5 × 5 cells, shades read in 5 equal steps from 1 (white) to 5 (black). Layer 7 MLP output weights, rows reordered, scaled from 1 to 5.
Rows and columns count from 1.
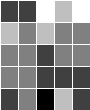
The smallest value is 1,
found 2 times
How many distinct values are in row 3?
2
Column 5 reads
1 3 3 4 4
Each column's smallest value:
2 3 1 2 1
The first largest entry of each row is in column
1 2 3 3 3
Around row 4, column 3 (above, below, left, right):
4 5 3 4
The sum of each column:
16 16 16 14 15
